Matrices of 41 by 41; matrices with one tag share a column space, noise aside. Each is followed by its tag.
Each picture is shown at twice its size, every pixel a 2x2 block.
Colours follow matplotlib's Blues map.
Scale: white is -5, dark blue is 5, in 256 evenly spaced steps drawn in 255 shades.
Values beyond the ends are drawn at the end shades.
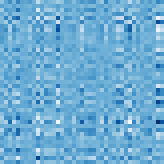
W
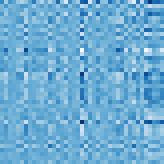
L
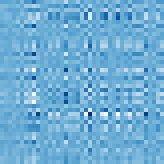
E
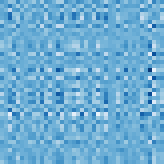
E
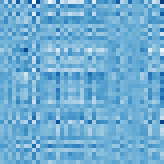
L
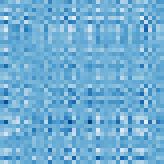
W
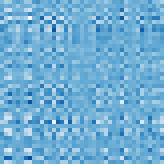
W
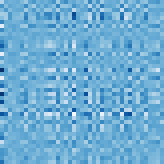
E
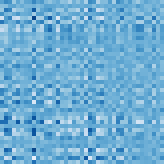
W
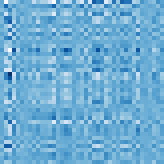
L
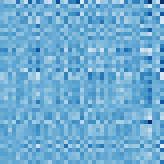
L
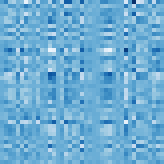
L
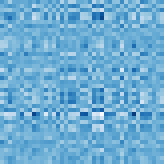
E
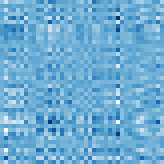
W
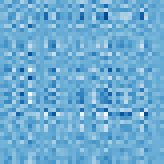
E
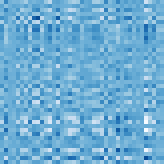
W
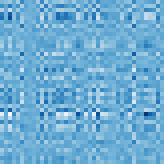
E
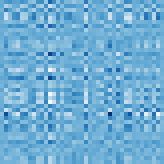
E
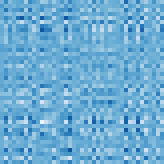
W
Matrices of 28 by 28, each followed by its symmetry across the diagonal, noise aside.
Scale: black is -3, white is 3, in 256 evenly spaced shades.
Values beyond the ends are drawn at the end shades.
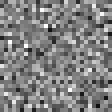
symmetric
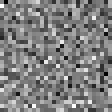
antisymmetric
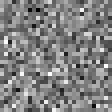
neither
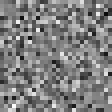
antisymmetric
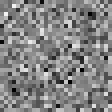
symmetric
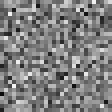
antisymmetric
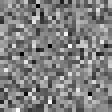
neither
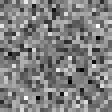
symmetric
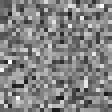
neither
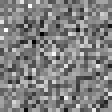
symmetric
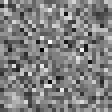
antisymmetric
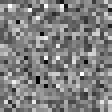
neither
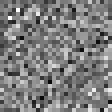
symmetric
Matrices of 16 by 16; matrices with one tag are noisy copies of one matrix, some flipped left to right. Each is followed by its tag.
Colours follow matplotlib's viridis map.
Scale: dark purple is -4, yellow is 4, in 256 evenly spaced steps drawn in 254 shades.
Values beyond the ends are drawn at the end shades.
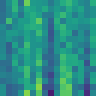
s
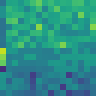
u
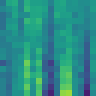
s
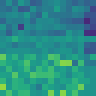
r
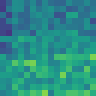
r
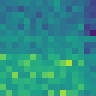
r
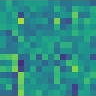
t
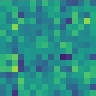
t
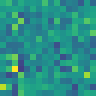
t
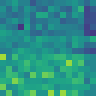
r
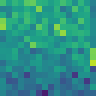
u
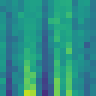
s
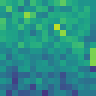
u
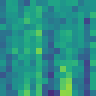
s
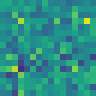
t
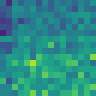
r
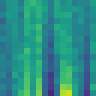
s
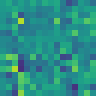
t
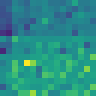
r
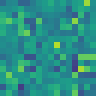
t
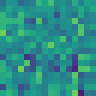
t
